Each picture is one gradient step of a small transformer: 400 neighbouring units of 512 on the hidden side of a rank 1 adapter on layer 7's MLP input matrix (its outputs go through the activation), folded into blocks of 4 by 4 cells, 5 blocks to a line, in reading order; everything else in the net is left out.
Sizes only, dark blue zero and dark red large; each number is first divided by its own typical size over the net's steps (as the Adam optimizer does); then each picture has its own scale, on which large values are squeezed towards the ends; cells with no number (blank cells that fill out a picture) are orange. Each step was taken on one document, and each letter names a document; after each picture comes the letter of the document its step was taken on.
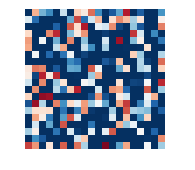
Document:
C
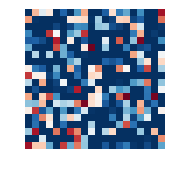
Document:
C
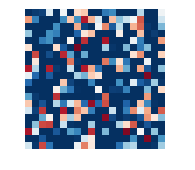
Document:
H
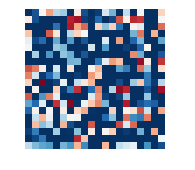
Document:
C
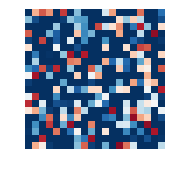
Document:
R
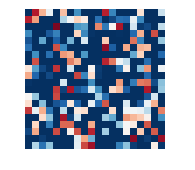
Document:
R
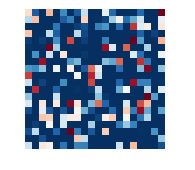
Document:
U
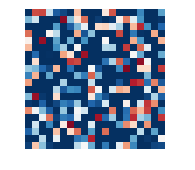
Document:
R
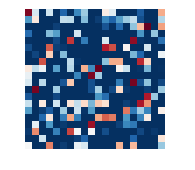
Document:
U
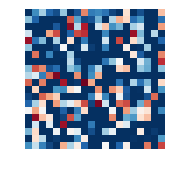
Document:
C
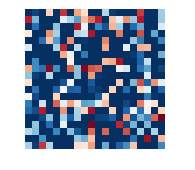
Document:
H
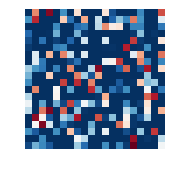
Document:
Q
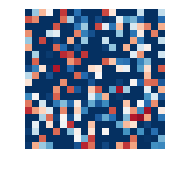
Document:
R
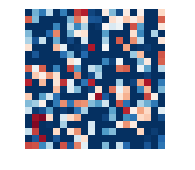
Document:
C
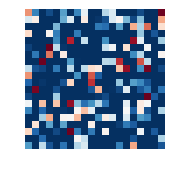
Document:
U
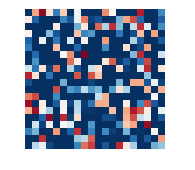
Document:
R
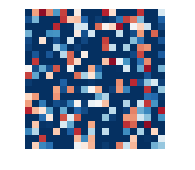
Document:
R
